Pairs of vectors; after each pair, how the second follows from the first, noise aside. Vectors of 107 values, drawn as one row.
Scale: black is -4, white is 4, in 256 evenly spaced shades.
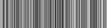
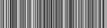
reversed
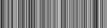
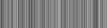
shrunk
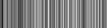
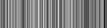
reversed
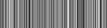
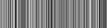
wrapped around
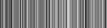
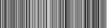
wrapped around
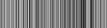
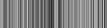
wrapped around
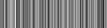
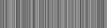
shrunk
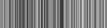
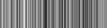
reversed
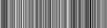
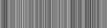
shrunk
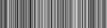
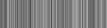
shrunk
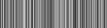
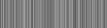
shrunk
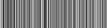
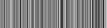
reversed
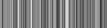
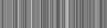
shrunk
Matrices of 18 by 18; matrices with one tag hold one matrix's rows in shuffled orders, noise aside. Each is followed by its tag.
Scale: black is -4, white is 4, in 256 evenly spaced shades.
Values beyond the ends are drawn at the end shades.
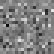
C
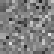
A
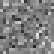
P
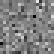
P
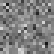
C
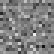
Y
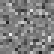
A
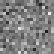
C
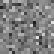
P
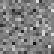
P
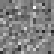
Y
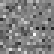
Y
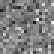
P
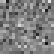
C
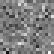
C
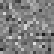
Y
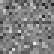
Y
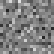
Y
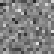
P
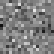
Y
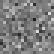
P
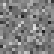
Y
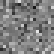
P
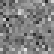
C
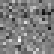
Y
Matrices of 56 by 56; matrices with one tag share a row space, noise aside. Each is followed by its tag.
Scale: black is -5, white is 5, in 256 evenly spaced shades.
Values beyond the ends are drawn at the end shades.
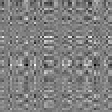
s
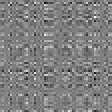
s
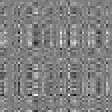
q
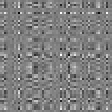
q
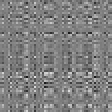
s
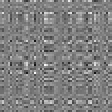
s
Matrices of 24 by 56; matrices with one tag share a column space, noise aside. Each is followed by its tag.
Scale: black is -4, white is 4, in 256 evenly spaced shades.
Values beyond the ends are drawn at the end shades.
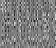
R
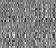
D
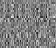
D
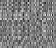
R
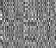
R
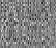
R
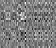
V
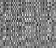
R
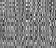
R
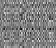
V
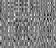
R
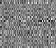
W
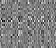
W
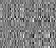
D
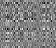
V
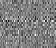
W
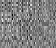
R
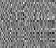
V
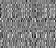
D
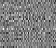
V
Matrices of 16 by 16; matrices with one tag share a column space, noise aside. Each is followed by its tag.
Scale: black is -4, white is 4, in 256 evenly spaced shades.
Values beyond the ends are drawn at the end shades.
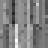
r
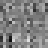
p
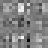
p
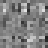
p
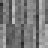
r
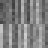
r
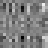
p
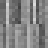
r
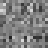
p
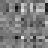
p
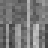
r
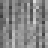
r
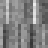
r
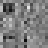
p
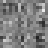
p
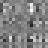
p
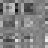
p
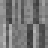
r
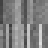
r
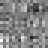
p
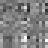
p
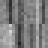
r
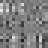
p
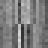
r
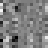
p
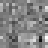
p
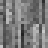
r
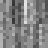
r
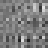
p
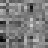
p
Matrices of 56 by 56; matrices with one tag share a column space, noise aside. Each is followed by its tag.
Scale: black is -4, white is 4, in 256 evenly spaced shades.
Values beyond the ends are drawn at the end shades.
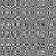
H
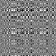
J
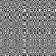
J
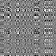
J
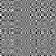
J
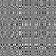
H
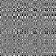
J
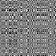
J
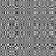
H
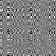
J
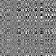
J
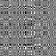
H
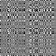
J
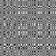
H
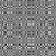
H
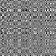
J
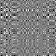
J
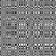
H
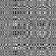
H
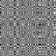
H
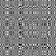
H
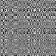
J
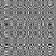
H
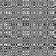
H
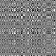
J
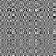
J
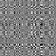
H
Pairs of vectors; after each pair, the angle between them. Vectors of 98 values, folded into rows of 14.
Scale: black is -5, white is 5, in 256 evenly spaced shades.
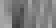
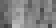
nearly opposite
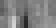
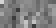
partly opposed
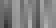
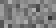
orthogonal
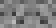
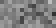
partly aligned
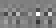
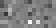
orthogonal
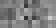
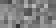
partly opposed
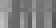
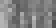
nearly parallel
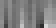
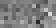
partly aligned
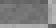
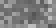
partly aligned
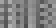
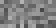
partly aligned
